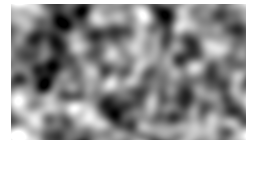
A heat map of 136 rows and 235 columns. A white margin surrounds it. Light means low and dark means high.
Slope: none. Lone odd cells: none. Average level on the scale: 50%. Ninth with the lowest average: bottom left. Histogram: bell-shaped. Mirror symmetry: none. Odd rows or columns: none.
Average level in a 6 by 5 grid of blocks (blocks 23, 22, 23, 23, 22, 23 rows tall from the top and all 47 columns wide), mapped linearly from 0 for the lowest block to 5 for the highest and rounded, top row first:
2 5 1 3 3
5 4 2 3 2
5 4 1 3 2
5 2 2 3 3
0 1 5 4 3
1 2 3 2 1
